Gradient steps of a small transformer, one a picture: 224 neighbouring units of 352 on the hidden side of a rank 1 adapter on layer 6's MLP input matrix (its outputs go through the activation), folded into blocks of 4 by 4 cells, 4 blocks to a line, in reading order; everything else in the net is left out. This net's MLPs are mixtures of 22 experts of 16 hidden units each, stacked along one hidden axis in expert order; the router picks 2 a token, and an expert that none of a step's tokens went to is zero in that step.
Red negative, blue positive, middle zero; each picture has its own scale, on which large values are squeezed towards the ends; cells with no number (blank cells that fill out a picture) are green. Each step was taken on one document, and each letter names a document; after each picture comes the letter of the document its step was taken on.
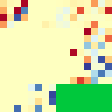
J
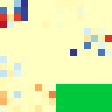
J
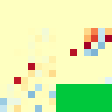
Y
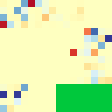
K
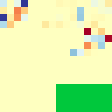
J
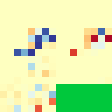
Y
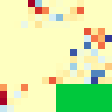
K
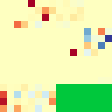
K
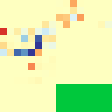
Y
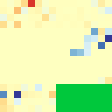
K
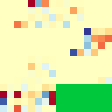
K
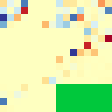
J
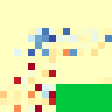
Y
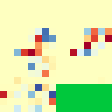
Y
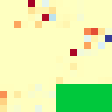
K
